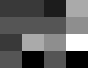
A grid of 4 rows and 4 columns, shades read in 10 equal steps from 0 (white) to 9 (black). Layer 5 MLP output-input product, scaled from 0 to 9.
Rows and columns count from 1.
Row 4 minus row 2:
0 3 0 5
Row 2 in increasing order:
4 6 6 6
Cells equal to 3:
2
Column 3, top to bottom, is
8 6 4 6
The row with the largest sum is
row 4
